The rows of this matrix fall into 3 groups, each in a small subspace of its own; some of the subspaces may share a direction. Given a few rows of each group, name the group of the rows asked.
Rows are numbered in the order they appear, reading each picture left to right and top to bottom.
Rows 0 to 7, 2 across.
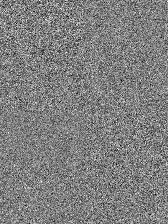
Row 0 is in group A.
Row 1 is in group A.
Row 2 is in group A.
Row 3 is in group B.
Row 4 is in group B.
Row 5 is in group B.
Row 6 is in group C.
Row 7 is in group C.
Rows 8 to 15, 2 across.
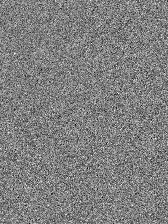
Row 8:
A
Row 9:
A
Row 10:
C
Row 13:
C
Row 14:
C
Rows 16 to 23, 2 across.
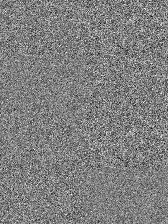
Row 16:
A
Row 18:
B
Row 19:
A
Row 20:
B
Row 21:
A
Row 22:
C
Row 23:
B
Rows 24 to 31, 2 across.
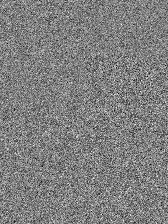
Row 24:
A
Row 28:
A
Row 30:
C
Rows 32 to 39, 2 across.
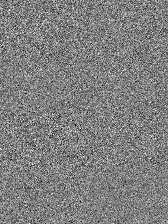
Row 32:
A
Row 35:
C
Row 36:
B
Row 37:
C
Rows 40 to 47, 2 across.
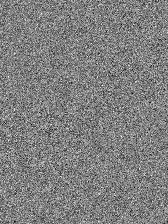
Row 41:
B
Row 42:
B
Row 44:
A
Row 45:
B
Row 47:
A
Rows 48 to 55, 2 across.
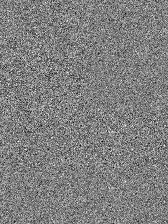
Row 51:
B
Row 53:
C
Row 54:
C
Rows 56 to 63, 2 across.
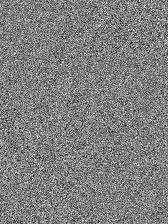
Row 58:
A
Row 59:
A
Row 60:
B
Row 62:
B
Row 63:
C
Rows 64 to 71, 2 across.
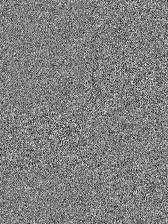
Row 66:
B
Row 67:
B
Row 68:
B
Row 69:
C
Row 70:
C
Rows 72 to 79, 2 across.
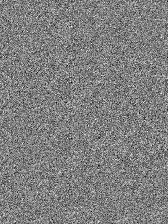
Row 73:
A
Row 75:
A
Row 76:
C
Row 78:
B
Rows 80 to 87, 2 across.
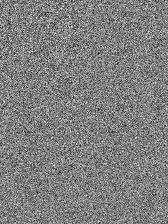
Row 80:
B
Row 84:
C
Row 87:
A
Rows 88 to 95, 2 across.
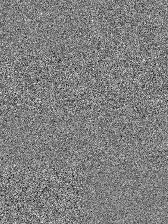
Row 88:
C
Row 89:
B
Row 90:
B
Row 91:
B
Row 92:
B
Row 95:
A
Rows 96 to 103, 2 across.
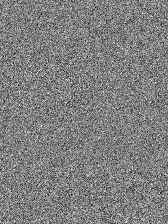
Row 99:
C
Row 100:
C
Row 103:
A
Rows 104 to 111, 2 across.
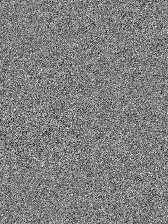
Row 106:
C
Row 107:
A
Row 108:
A
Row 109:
A
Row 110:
A
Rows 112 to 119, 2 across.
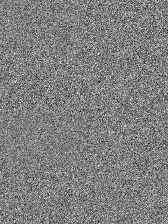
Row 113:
C
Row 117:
C
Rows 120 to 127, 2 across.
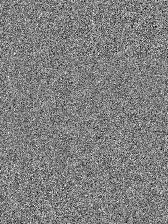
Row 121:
B
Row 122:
B
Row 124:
B
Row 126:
B
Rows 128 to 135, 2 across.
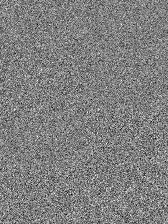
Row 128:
B
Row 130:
C
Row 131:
B
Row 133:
C
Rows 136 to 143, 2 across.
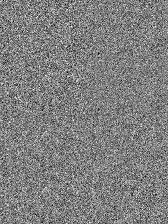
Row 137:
A
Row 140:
A
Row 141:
B
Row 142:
A
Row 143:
B
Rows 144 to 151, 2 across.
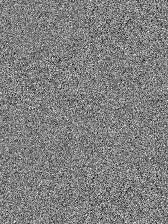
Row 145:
A
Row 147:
B
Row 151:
A
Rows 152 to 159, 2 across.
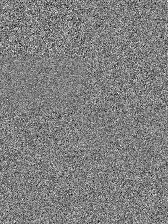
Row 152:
A
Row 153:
A
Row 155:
B
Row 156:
B
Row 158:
C
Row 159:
A
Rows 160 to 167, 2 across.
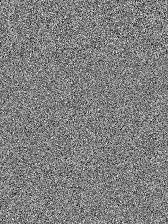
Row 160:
B
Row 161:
B
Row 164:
C
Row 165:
C
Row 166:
A
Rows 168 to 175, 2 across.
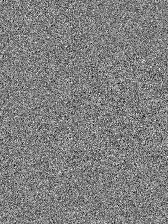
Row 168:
C
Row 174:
B
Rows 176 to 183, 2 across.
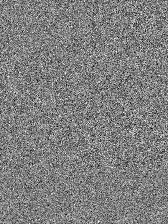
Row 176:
C
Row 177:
B
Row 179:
A
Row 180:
B
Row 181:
A
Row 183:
A
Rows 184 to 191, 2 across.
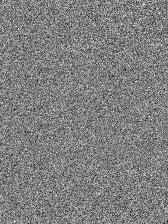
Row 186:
C
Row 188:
C
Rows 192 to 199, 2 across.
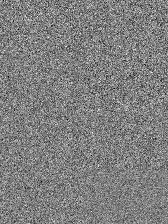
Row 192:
C
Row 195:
A
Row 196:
A
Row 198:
C
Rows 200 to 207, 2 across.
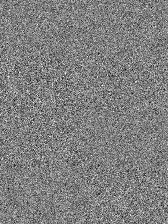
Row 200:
A
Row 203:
C
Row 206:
B
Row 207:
A
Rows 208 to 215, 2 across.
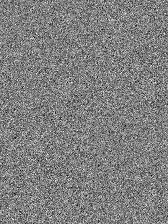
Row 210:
C
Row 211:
C
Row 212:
A
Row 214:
A
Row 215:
A
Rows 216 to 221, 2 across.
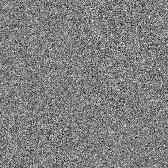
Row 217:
B
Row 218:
A
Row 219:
B
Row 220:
B
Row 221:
C
